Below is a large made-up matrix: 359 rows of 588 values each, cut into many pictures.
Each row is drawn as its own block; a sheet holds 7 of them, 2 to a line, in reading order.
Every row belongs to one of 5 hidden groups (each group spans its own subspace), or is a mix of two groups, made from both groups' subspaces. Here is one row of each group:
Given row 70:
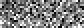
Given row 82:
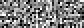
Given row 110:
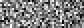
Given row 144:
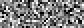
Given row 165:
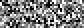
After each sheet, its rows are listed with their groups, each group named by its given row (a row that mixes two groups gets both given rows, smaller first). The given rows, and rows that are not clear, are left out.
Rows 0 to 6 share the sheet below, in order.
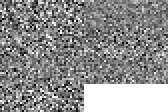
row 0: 144
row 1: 110
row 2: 82
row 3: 70
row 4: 82
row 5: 110
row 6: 82 and 110
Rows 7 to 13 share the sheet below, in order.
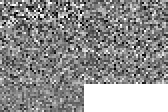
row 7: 110
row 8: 82
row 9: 144
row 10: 70
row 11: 70 and 144
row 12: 70
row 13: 70 and 82
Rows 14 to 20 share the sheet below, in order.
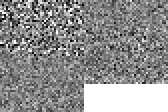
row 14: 144
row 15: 144
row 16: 82
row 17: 165
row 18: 144
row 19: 70
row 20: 110
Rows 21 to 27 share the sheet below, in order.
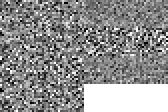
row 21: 110
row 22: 70
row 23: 165
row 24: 70 and 165
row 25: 165
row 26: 82
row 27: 165
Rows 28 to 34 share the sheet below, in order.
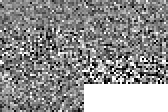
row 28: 165
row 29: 165
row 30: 82
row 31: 110
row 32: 165
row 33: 82
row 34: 70
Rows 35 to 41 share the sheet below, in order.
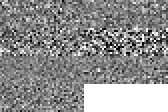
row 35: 165
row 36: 110
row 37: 70
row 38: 110
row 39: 70 and 144
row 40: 82
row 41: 70
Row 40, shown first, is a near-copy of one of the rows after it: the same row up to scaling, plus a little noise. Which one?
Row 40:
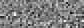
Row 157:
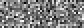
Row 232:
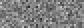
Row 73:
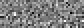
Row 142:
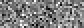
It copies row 73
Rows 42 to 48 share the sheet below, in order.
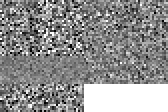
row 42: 144
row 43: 82
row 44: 144
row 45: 110
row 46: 70
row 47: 165
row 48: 82
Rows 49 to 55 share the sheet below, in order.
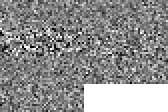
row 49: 144
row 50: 82
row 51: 165
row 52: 82 and 110
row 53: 70
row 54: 144
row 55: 144
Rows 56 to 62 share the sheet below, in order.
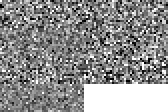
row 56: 165
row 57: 144
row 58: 144
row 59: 82
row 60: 82
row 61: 110
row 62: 110
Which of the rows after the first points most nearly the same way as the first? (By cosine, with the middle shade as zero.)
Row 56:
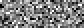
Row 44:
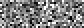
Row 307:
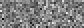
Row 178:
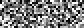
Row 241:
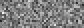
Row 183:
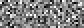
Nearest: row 183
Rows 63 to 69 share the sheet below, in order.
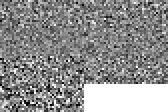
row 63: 144
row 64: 110
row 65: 70 and 110
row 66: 165
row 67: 110
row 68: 70
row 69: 165
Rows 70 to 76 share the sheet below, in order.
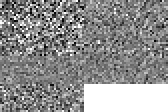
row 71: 70
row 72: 82
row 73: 82
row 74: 110
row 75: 70
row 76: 110
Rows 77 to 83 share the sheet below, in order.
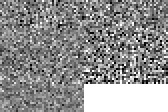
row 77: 82
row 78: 82
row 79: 70
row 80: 70 and 165
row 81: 70
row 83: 165
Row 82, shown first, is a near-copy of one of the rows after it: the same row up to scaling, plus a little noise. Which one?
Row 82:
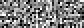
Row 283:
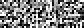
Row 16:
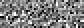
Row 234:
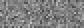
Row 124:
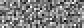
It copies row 283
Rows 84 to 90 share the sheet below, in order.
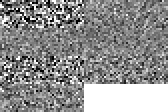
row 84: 165
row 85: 70
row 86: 110
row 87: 70
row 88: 70 and 110
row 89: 110
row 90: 165
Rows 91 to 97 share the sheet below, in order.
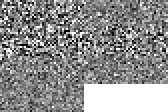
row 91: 110
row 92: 82
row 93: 110
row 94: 144
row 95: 165
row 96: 165
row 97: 144
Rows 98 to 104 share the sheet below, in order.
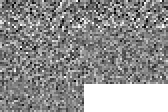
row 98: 70
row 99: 70
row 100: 110
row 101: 110
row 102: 82
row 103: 144
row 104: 82
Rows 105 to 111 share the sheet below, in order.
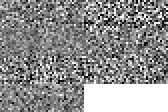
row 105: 82
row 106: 70
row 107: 144
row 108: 70
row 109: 82
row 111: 110
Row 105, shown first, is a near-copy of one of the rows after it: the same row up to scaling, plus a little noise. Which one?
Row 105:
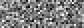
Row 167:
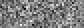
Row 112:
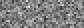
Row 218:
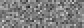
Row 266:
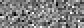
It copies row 218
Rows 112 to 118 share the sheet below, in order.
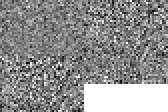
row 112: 82
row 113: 144
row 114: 70 and 165
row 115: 70
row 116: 82 and 165
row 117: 82
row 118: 70
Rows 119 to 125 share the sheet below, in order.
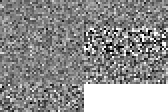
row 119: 165
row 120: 70
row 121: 144
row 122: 110
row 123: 110
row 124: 82
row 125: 165
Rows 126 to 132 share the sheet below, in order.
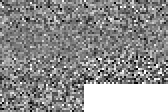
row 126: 165
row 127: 165
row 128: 165
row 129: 110
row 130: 70
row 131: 70
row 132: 144
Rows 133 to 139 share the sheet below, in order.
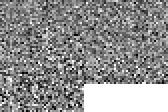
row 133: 144
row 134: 110 and 165
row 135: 144
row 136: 110
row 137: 110
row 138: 70
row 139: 144
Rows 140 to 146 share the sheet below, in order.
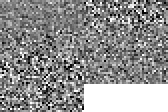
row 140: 110
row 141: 165
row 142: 82
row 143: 70
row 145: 110
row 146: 144
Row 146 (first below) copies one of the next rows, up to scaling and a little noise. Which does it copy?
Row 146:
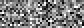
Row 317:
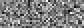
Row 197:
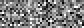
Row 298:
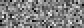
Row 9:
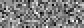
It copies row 197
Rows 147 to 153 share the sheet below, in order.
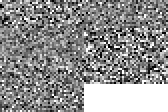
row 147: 165
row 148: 70
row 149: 82
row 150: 165
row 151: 110 and 144
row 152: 82 and 144
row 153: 70
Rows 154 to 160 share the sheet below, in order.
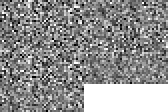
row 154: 144
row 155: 82
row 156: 70
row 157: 82
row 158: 144
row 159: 144
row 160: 144
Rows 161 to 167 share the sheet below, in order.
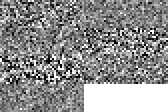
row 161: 82 and 110
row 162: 110
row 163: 70
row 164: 70 and 110
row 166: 70
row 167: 82
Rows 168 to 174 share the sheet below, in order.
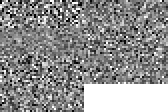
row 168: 165
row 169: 70
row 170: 82
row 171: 110
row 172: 144
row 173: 82
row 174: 144
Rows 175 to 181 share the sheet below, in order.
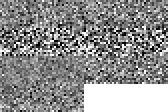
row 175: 82
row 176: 70
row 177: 70
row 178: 165
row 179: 144
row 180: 70
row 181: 70
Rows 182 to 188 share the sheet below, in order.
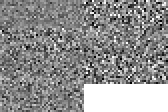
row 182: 110
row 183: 165
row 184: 165
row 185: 70
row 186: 70
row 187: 144
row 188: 144
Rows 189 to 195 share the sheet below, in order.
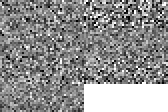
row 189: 165
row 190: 82 and 165
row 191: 165
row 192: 110
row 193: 70 and 110
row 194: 70
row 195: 70
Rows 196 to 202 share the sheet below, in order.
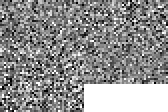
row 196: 144
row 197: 144
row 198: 70
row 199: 165
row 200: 110
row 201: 82
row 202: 144 and 165
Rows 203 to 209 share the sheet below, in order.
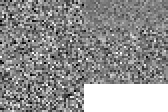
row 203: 144
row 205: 82
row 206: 82
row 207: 165
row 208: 165
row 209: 144
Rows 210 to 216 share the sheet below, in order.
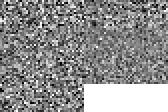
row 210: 82 and 110
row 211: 110
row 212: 110
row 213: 110
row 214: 82
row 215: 144
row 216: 165
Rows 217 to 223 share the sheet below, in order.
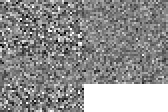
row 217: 110
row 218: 82
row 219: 110
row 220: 70 and 165
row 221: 165
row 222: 82 and 165
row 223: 110
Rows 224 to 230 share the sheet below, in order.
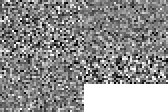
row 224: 110
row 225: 165
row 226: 70
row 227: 110
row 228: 144
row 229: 144
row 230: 82
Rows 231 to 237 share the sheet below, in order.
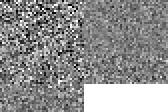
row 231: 82 and 110
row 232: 82
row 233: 82
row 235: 82 and 165
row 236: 144
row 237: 110
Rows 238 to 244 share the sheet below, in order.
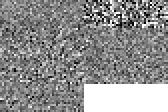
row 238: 70
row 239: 82
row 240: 70
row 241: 144
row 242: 82 and 144
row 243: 70 and 165
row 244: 82
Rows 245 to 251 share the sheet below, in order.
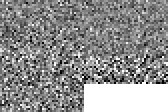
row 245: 82
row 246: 165
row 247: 70
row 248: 70
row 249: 70
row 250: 70
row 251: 110
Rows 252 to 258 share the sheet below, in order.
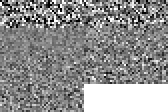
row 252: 165
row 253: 165
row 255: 70
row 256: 144
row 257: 110
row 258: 144
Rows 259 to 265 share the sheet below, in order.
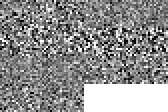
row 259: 82
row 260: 82
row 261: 144
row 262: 144
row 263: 144
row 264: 82 and 110
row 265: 70 and 144
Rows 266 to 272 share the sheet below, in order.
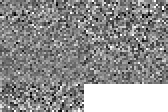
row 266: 82
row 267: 110
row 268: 70
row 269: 165
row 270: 70
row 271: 165
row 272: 70
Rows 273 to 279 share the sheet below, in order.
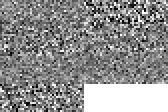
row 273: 70
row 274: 165
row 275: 110
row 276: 165
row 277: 110
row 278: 70
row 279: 144 and 165
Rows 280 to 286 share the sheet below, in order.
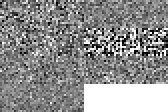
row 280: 82
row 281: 110
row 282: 82
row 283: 82
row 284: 82
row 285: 70 and 110
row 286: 70
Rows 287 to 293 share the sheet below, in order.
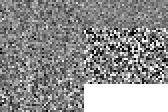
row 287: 144
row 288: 70
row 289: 144
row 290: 165
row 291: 82
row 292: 144 and 165
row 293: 144
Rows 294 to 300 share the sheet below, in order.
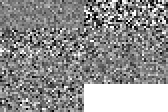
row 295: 144
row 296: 70
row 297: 165
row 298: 144
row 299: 82
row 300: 110
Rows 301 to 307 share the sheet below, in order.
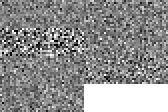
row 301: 165
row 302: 110
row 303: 70
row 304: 110
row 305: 110
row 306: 70 and 110
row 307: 144
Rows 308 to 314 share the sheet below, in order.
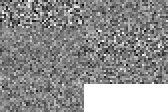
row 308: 144
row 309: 82
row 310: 70
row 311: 70
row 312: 70
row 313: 110
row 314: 165
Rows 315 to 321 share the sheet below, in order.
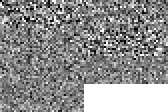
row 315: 165
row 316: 165
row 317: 144
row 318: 110
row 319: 144
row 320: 110 and 165
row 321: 70
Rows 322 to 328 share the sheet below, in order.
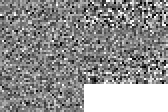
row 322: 82
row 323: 110
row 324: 70
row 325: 82
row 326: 70 and 110
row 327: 110
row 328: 165
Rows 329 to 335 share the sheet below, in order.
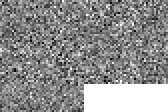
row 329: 165
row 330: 82
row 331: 70
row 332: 110
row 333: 82
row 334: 82
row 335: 70
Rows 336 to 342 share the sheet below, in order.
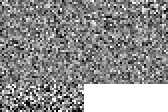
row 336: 165
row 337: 110
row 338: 82
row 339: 110
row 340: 144
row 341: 165
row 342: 70 and 165
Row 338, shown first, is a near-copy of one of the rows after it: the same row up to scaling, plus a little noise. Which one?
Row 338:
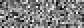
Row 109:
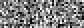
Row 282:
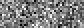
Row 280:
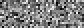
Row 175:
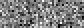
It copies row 280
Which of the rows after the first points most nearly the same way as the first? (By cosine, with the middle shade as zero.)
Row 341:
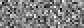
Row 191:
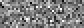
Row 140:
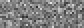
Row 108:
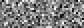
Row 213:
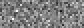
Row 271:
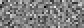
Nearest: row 271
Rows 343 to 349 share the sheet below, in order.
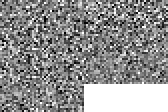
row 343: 82 and 165
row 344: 70
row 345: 144
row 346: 110
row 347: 144
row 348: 144 and 165
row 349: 82
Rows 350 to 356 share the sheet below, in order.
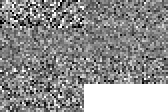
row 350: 70
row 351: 70
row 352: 144
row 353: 165
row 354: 82
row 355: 82 and 165
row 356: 165
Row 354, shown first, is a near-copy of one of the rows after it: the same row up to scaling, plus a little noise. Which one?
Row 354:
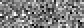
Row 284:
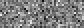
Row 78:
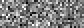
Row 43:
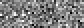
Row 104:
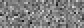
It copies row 43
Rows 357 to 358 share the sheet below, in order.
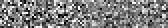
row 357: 110
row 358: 110
